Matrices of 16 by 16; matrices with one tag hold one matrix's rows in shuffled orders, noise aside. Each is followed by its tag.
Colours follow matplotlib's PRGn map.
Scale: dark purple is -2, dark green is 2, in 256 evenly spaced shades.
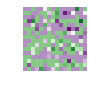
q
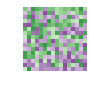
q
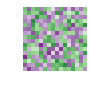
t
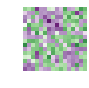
t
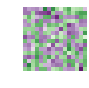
t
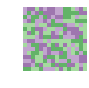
t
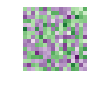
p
